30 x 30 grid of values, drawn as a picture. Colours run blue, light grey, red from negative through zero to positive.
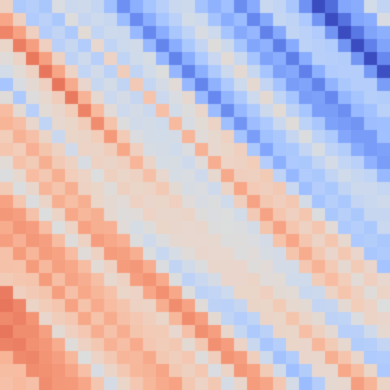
No lone cell stands out from its neighbours. On average the colour sits 50% of the way up the scale. The ninth with the highest average is the bottom left. The top right is the ninth with the lowest average. The halves do not mirror each other. Values rise toward the bottom left. No single row or column stands out from its neighbours.
